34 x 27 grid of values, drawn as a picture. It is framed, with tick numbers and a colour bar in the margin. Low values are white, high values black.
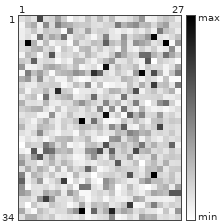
Histogram: skewed, a long tail of high values. Slope: none. Seam: none. Average level on the scale: 20%. Stripes: none. Grain: fine.
